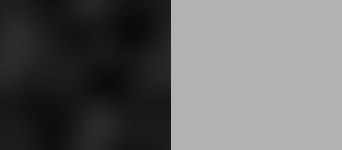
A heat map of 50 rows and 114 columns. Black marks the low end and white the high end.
The table splits into one row of 2 panels. Panel 1,1: very low, smooth, faint in contrast. Panel 1,2: high, flat.
